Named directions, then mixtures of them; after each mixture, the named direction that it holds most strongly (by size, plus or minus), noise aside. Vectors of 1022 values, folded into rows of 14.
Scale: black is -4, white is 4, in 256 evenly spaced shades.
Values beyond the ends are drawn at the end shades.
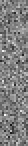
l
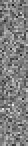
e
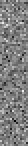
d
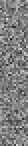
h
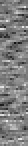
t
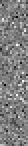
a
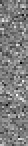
a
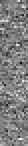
a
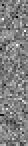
a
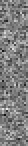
e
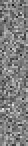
e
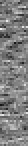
t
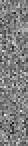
l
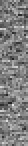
t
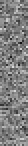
h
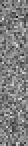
l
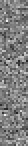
l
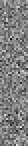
h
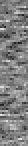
t
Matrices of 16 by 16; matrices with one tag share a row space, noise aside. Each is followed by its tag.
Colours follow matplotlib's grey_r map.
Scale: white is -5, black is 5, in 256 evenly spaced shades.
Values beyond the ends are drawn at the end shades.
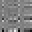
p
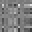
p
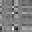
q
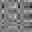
p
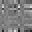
p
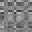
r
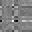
q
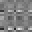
r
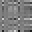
p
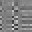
q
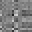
q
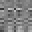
r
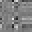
q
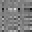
p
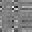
q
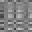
r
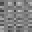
r
